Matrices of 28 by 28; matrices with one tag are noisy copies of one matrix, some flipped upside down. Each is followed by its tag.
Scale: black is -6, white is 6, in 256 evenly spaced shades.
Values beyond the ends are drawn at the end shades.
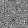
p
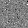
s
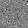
s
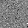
s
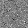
p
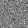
p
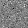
p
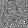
p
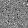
s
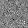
p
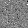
s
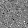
p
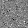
p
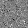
p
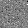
s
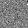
s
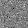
p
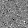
p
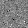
p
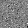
s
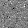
p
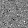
p
